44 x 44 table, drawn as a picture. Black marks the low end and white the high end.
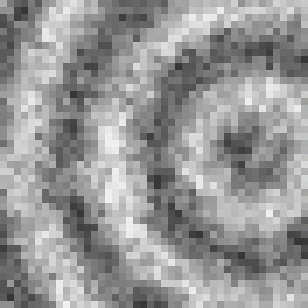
There is no seam. Rings spread out from the middle right. The texture is blotchy. Overall the values sit about 60% of the way up the scale.
